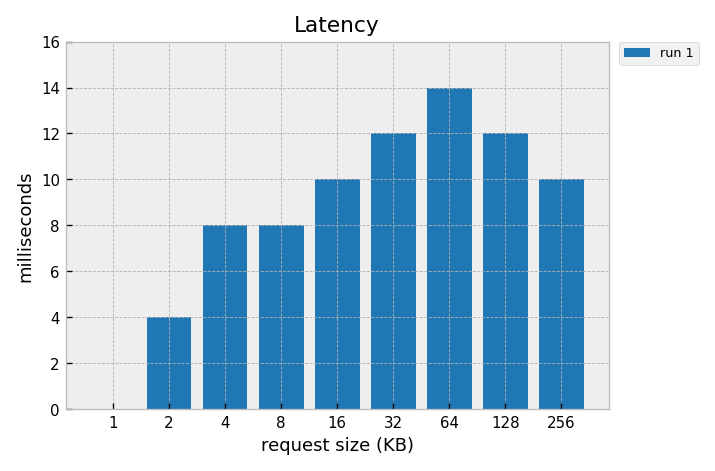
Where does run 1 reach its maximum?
64
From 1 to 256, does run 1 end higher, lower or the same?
higher
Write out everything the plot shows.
Title: Latency
x-axis: request size (KB), ticks 1 2 4 8 16 32 64 128 256
y-axis: milliseconds, ticks 0 2 4 6 8 10 12 14 16
Legend: run 1
Values:
run 1: 0 4 8 8 10 12 14 12 10
